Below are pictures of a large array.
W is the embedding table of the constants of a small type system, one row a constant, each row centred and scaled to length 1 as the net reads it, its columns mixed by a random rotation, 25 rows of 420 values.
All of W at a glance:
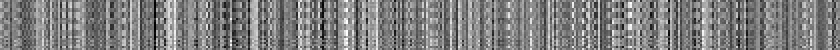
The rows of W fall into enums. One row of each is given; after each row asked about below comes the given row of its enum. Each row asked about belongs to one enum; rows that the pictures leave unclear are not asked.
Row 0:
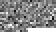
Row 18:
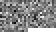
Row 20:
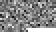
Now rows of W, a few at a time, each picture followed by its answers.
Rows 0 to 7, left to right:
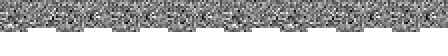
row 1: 18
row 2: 18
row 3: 18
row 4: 0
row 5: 0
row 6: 18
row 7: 18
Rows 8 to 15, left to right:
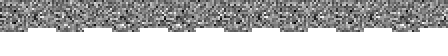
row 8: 18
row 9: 20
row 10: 0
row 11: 0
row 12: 18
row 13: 18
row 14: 18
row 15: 0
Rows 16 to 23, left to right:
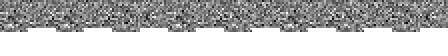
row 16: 0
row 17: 0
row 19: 0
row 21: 0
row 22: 20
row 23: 18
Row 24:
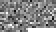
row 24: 0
